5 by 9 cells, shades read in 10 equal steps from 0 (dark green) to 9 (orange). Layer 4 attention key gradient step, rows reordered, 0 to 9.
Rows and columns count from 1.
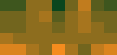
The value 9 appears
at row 5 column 5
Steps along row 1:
same up same down up up down down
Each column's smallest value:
2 2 5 5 0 4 4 3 2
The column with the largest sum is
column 7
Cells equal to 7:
2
